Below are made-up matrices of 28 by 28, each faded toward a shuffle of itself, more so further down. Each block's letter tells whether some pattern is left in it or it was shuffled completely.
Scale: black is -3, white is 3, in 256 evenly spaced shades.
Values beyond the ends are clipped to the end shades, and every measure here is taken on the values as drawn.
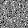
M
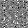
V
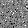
M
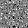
V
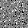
V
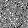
M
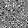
V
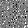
V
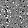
V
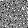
M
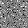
V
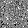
M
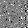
V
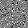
V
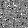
M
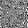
V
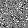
M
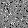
M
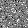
M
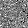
M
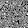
M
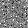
M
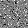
M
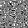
V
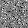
M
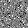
M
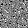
M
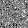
M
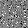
V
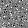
M
